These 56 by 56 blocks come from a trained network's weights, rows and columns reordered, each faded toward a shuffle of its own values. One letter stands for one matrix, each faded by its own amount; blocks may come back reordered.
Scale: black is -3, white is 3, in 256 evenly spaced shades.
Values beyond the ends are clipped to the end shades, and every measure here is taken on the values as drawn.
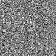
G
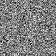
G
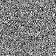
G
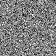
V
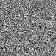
G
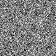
V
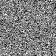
V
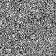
G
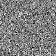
G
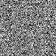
G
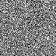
G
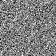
V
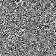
G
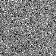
V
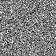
V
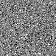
V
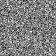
V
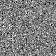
V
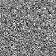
G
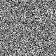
V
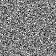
V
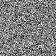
G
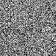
G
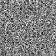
G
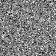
V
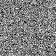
V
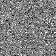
V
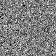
V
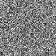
G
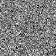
G
